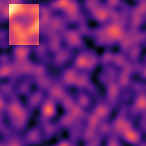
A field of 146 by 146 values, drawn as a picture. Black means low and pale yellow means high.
Values change most from cell to cell in the top left. In the top left lies a patch that is higher than the rest. The halves do not mirror each other. The ninth with the highest average is the top left. On average the colour sits 30% of the way up the scale.
